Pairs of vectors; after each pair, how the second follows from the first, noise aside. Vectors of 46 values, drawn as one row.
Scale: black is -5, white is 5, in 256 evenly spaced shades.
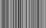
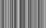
sign-scrambled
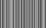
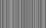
shrunk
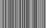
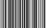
scaled up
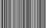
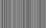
shrunk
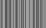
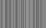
shrunk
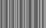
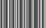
scaled up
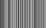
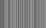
shrunk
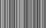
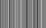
partly zeroed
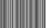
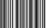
scaled up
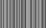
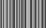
scaled up
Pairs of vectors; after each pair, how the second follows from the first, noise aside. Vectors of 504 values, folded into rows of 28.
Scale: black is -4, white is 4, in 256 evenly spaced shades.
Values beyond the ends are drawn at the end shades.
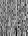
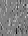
partly zeroed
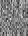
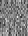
reversed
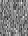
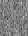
shrunk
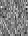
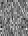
reversed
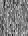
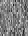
reversed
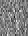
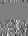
partly zeroed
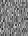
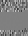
partly zeroed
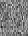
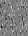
partly zeroed
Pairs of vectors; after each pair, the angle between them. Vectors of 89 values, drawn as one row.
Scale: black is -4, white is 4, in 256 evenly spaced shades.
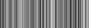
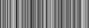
partly aligned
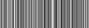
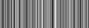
partly opposed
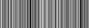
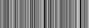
partly aligned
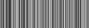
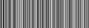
partly aligned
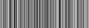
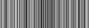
orthogonal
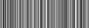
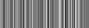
partly aligned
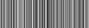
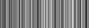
orthogonal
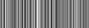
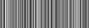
nearly parallel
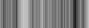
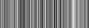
partly opposed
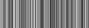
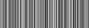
orthogonal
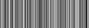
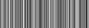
nearly parallel
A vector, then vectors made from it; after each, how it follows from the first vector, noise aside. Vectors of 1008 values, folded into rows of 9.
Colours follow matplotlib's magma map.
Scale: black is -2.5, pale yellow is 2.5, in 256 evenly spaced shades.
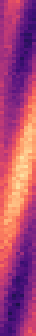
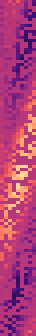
partly zeroed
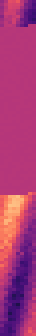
partly zeroed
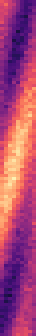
reversed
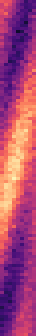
reversed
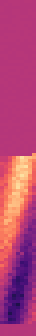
partly zeroed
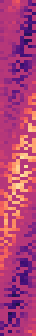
partly zeroed
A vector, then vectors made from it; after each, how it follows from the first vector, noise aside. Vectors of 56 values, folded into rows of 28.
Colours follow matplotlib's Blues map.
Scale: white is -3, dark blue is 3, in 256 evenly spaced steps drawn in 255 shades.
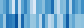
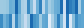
reversed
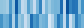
reversed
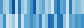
negated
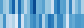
negated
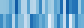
reversed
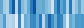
negated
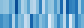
reversed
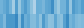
shrunk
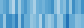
shrunk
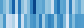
negated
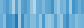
shrunk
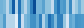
negated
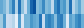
negated
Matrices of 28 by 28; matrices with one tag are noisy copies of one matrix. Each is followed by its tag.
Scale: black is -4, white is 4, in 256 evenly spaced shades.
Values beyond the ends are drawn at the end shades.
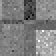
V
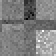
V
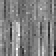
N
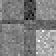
V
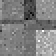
V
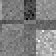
V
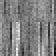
N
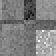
V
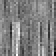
N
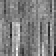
N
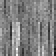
N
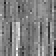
N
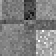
V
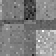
V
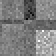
V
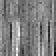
N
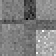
V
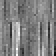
N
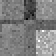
V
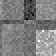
V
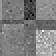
V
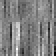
N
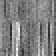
N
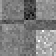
V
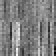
N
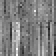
N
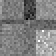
V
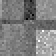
V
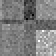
V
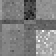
V
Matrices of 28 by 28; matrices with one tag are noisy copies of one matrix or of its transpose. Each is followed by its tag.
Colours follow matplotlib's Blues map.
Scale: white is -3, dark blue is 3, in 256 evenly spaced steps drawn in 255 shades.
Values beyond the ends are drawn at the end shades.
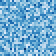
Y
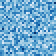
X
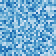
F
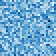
Y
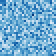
Y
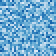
Y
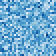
Y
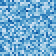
Y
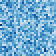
F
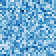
Y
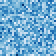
F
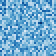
Y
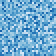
X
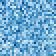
Y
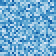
Y
